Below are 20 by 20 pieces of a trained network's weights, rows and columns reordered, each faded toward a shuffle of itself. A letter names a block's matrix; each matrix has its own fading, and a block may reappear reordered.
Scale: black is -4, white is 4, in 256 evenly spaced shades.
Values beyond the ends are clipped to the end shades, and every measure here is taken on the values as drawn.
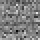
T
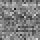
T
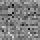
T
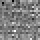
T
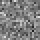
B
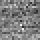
T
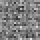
T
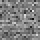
T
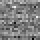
T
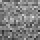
T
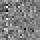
B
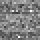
T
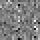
B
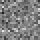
B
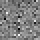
B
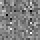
B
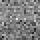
T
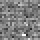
T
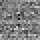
T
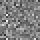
B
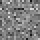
B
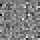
B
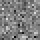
B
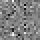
B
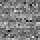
T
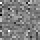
B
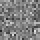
B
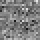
T
